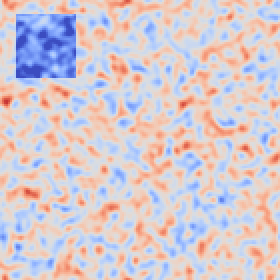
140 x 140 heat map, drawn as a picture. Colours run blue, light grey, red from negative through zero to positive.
Neither half mirrors the other. The texture is blotchy. In the top left lies a patch that is lower than the rest. The top left is the ninth with the lowest average.
